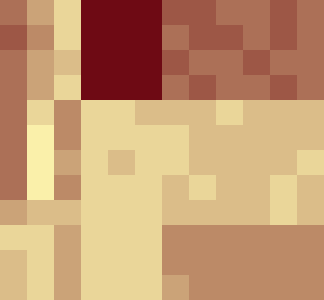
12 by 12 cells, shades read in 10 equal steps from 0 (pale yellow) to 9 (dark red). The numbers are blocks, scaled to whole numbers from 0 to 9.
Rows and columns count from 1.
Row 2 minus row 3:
1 1 -1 0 0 0 -1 1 1 -1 1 0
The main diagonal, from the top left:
5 4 2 9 1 1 1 1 2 4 4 4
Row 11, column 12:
4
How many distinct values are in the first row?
5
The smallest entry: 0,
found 3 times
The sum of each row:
69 71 69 68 25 23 22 22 21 32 33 32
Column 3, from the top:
1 1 2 1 4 4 3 4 2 3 3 3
